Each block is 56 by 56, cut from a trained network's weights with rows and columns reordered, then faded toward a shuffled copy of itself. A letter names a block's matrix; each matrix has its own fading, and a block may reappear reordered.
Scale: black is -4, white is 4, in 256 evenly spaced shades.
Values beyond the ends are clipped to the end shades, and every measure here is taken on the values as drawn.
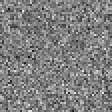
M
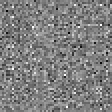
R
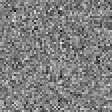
M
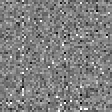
R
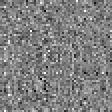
R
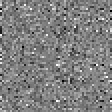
R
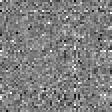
R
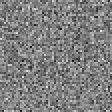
M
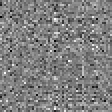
R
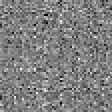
R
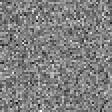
M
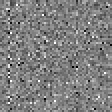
R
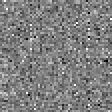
R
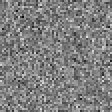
M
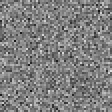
M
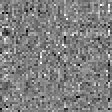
R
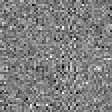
R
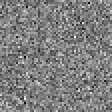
M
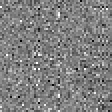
R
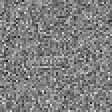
M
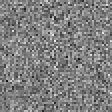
M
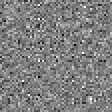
R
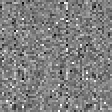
R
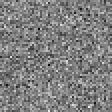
M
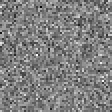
M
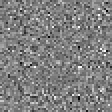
R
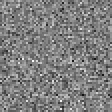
M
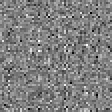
R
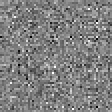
R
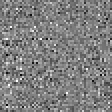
R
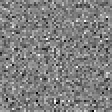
R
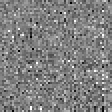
R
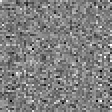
R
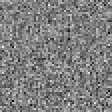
M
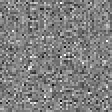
R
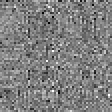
R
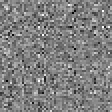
R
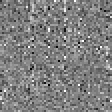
R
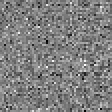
R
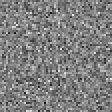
M
